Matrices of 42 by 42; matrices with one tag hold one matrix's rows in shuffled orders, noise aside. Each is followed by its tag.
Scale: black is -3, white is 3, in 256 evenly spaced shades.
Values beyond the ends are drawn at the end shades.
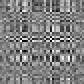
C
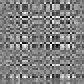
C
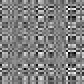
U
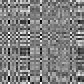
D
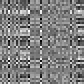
D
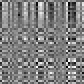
U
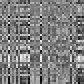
D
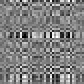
C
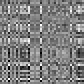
D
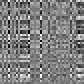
D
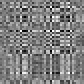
C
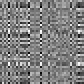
D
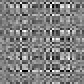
C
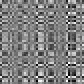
U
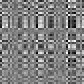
U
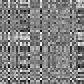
D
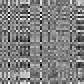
D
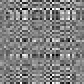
C
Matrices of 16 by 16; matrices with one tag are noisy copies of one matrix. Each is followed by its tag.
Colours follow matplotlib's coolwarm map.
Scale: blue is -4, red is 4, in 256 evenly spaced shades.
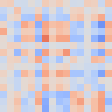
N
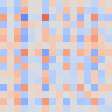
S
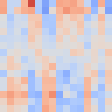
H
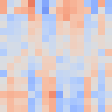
H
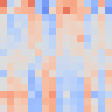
H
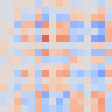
N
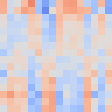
H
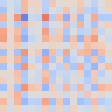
S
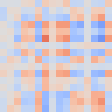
N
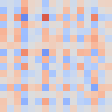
S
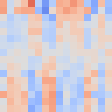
H
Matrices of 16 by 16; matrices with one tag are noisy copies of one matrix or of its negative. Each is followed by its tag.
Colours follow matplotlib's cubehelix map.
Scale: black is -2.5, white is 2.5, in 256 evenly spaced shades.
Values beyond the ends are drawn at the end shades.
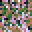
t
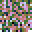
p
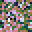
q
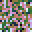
p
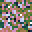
q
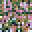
p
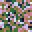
q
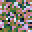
q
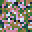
q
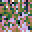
t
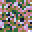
q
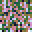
p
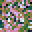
q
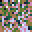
t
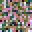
p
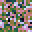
q
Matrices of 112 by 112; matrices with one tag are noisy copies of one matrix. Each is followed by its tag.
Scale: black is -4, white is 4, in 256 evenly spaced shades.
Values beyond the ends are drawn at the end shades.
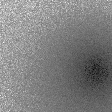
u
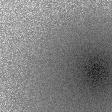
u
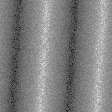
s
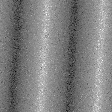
s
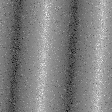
s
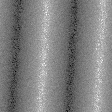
s
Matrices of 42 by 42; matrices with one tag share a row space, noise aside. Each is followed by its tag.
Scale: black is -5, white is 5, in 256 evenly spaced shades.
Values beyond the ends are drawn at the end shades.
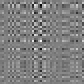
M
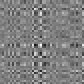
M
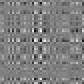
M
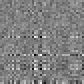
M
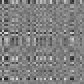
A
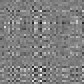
M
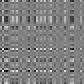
A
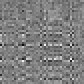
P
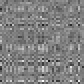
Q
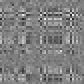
P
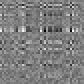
P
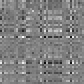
P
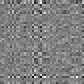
M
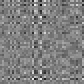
M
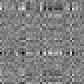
P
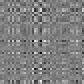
M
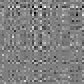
M
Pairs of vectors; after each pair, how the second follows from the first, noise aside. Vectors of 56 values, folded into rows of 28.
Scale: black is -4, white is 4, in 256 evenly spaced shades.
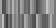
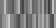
reversed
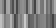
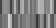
wrapped around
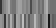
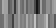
shuffled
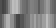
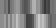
wrapped around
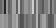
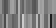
reversed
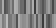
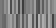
shuffled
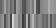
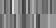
wrapped around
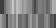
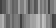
reversed
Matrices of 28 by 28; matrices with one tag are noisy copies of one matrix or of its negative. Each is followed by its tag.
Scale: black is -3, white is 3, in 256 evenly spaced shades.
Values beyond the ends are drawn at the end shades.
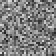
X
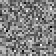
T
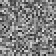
T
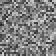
X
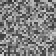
X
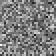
X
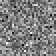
T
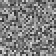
T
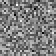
T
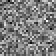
X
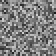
T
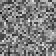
X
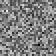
T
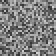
T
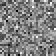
X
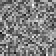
X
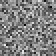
T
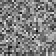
X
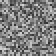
T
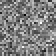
X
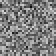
T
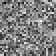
X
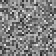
T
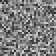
T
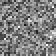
X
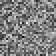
X
